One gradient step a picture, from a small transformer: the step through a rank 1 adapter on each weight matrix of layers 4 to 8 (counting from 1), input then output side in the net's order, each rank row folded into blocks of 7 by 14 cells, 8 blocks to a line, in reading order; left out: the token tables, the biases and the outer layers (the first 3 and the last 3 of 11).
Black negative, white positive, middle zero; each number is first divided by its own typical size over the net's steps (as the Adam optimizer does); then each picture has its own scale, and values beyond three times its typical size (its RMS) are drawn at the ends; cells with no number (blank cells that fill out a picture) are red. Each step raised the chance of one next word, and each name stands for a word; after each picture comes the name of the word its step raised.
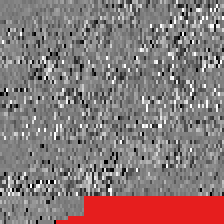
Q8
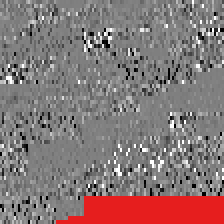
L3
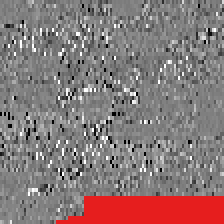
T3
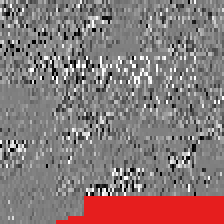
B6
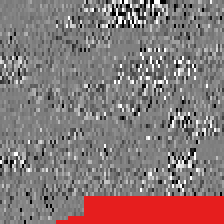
B6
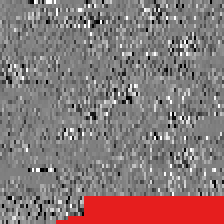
L3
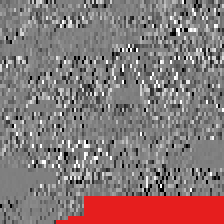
Q8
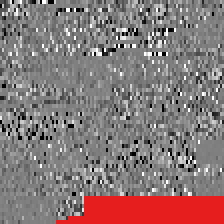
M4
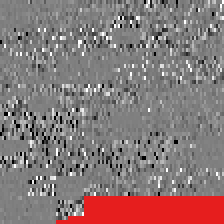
T3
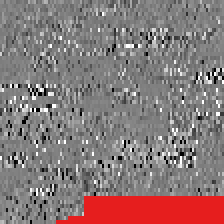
T3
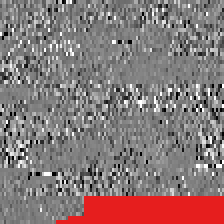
M4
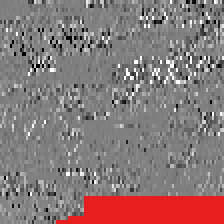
B6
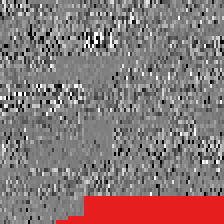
Q8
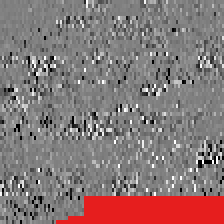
L3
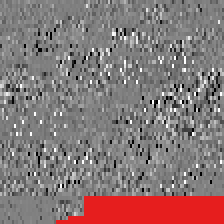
B6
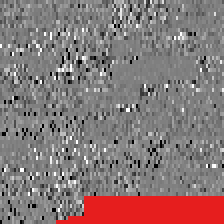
T3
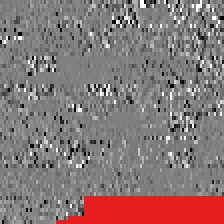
L3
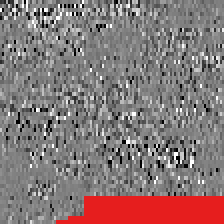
Q8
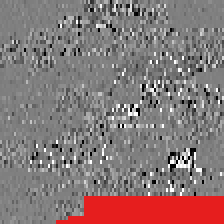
B6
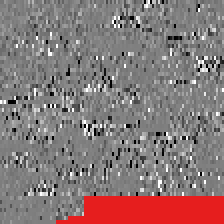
T3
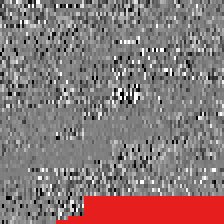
Q8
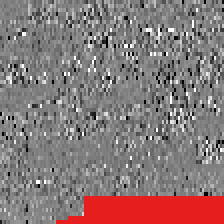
L3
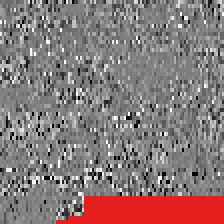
M4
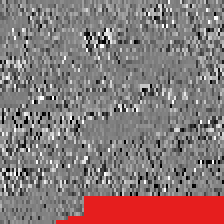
M4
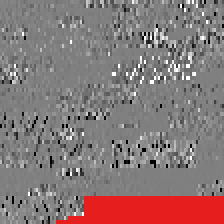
T3
